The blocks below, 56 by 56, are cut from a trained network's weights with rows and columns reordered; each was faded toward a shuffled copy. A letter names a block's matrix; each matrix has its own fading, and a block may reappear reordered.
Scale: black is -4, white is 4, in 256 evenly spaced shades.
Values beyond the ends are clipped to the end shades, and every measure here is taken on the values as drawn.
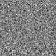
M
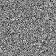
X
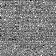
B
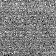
B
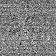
B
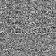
M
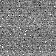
B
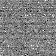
B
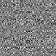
M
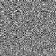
M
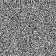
X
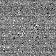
B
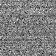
B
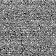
B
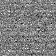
B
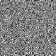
M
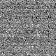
B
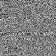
M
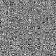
M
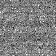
B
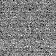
B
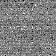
B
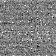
B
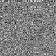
M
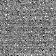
B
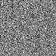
X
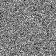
X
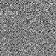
M
